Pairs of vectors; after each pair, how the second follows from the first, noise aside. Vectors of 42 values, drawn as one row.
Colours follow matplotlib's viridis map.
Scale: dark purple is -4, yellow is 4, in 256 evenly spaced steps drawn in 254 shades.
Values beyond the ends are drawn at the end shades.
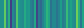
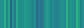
shrunk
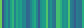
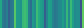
reversed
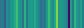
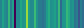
reversed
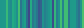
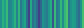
copied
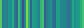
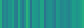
shrunk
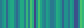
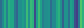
copied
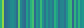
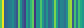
scaled up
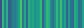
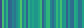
copied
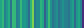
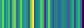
scaled up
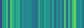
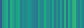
shrunk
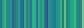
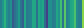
copied
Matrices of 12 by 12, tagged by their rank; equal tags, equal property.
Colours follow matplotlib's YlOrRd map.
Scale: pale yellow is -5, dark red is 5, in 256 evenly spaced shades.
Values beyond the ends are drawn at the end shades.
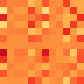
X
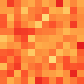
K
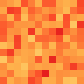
K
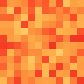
K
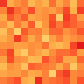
K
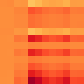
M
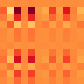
M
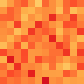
K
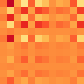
M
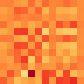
X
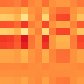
M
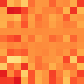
X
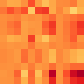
X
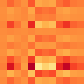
M
